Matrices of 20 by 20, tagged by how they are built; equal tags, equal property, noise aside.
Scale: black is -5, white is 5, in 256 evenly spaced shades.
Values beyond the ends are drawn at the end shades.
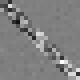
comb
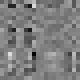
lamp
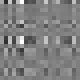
lamp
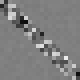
comb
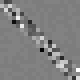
comb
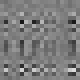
lamp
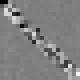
comb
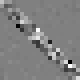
comb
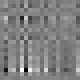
lamp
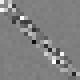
comb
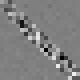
comb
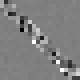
comb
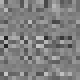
lamp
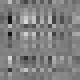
lamp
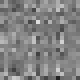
lamp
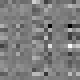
lamp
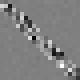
comb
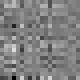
lamp
